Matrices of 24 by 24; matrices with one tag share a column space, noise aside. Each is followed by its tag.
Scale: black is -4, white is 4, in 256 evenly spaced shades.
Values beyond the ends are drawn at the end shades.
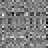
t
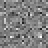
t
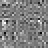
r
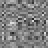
r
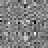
r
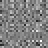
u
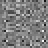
u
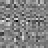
r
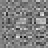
t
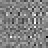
t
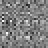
r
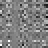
u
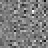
u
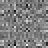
u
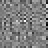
r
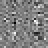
r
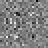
t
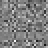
u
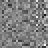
u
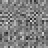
r
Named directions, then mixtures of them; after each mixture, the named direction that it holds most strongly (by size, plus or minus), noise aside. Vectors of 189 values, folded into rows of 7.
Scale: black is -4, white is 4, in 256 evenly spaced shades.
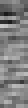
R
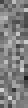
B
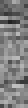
R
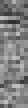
R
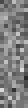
B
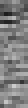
R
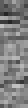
R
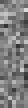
B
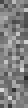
B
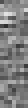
R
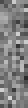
B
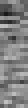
R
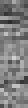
R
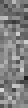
B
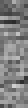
R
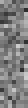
B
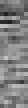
R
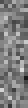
B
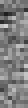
R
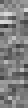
R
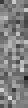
B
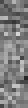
B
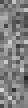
B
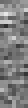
R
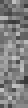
B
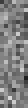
B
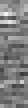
R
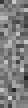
B
